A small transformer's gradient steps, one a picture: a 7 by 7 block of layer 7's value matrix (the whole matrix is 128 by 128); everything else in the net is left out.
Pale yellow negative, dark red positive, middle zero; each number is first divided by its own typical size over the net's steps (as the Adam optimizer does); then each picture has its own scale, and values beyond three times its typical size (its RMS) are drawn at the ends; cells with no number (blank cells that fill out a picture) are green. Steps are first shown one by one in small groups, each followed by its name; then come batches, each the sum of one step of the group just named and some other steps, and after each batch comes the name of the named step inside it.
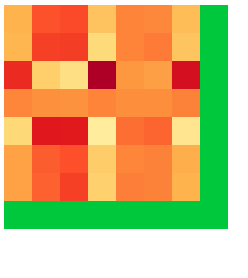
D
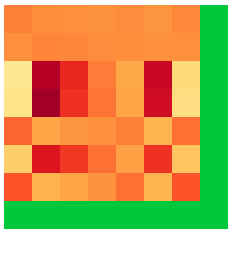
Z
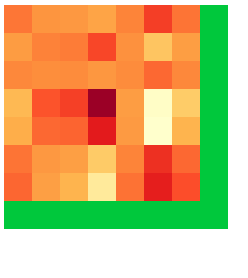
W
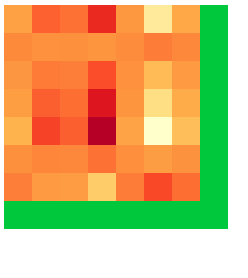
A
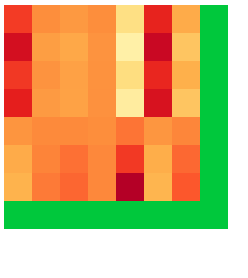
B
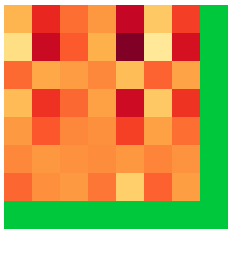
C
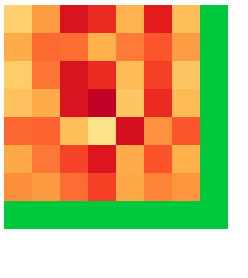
Z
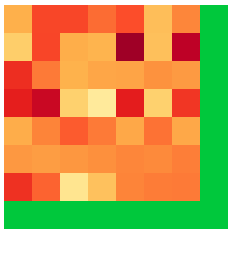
C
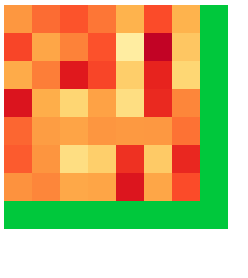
B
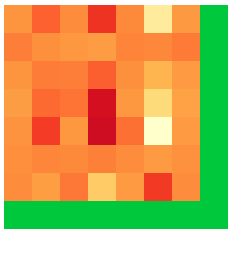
A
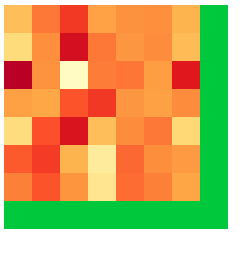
D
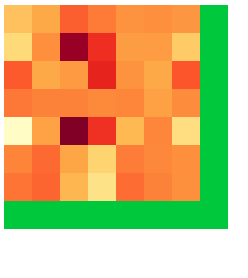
D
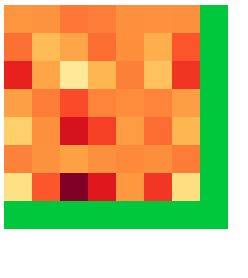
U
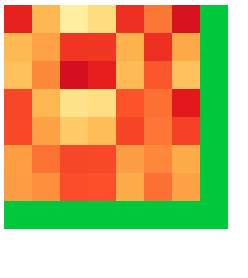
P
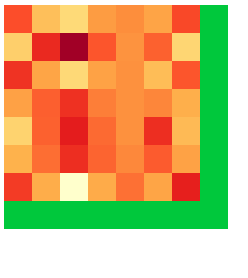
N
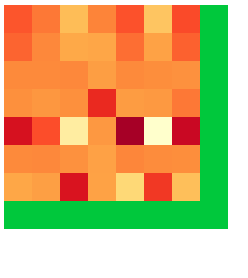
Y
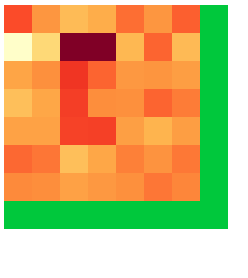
P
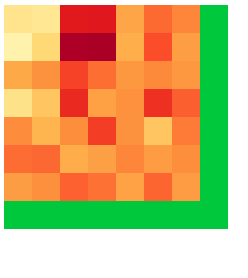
P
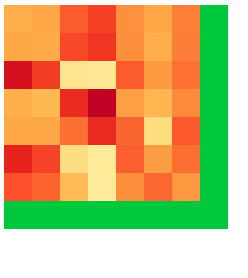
Y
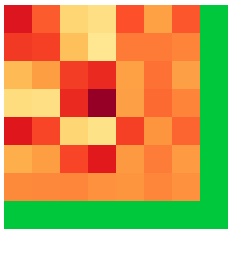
P
